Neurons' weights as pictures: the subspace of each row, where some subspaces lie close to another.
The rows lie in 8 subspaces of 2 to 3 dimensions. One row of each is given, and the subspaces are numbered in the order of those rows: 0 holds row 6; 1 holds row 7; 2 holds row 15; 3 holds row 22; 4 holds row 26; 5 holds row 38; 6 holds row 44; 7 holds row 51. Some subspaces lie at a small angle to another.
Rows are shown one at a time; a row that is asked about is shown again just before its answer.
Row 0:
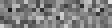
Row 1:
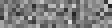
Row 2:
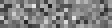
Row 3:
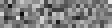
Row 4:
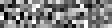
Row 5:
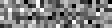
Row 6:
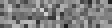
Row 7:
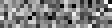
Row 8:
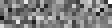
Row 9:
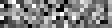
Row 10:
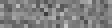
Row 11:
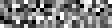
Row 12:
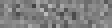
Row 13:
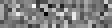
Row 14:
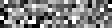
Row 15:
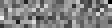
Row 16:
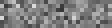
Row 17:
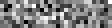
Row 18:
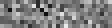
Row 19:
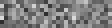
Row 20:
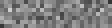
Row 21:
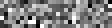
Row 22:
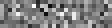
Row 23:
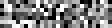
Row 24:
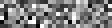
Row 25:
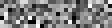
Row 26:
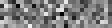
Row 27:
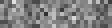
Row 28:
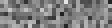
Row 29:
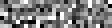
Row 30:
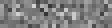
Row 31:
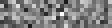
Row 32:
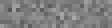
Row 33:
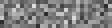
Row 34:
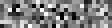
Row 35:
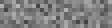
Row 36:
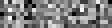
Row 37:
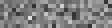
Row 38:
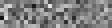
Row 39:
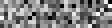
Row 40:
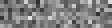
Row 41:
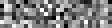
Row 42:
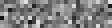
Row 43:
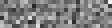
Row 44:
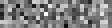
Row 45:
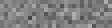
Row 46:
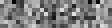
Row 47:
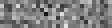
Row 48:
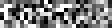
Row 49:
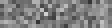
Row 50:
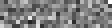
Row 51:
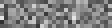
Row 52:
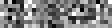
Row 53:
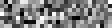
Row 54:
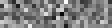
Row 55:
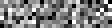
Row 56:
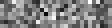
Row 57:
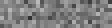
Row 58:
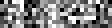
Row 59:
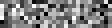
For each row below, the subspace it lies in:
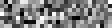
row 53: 5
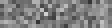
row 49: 6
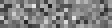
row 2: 5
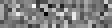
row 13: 3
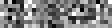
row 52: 6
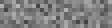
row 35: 5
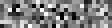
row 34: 2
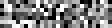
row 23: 0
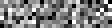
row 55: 3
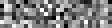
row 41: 7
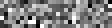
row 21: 7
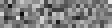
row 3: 5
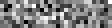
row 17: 5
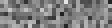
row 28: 4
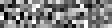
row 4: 5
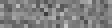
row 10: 0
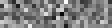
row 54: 4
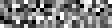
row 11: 2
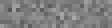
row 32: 2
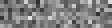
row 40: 1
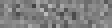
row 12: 3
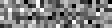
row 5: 1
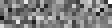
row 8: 2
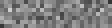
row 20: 2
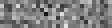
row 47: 0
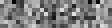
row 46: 6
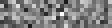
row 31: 4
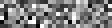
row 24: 7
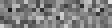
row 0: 2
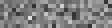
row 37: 1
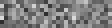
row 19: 7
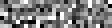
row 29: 7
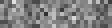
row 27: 6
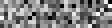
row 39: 1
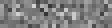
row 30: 3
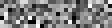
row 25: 7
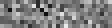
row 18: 3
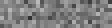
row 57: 1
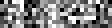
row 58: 6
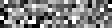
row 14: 5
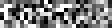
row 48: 5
